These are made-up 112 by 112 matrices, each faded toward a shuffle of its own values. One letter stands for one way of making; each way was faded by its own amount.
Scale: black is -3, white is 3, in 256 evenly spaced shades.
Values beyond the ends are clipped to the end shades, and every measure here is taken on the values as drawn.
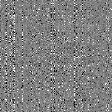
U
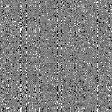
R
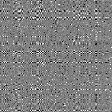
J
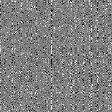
R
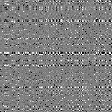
J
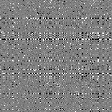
J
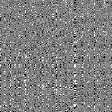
U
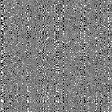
U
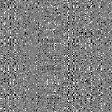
U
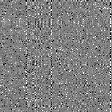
R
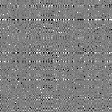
J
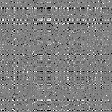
J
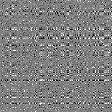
J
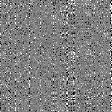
U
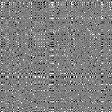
J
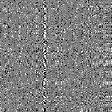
R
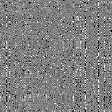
R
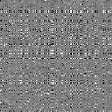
J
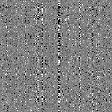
U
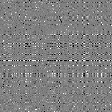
J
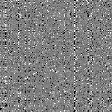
R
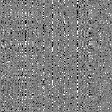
U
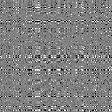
J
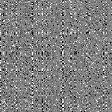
R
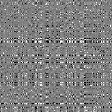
J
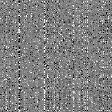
R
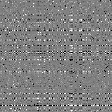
J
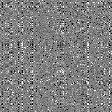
R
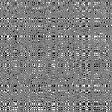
J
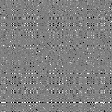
J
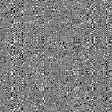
R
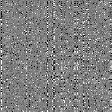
R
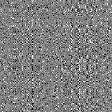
R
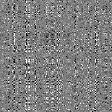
U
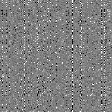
U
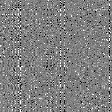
R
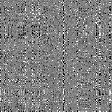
R
